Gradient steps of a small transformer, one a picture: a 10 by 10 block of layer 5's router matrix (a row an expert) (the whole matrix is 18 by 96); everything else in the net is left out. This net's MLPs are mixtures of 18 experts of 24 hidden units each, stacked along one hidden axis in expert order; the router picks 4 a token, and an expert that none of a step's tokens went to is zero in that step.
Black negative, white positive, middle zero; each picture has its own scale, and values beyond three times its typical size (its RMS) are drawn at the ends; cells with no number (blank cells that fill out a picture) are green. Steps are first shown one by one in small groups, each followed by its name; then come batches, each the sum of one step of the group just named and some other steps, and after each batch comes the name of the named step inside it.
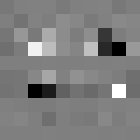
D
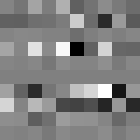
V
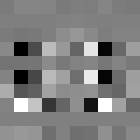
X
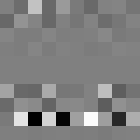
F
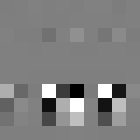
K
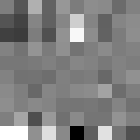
V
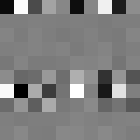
V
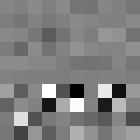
K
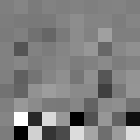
X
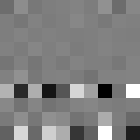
V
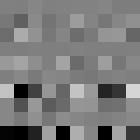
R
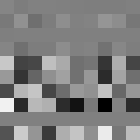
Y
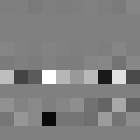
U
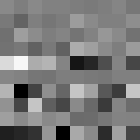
R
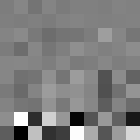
R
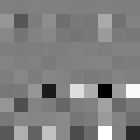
R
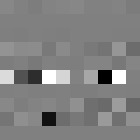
U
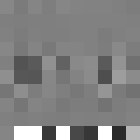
Y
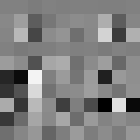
Y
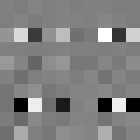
Y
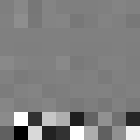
Y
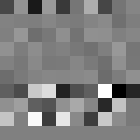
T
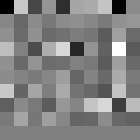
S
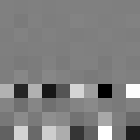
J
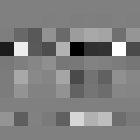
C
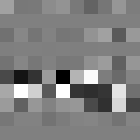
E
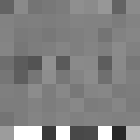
S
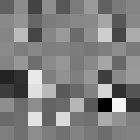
T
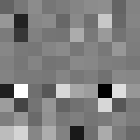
S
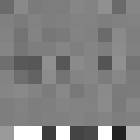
S
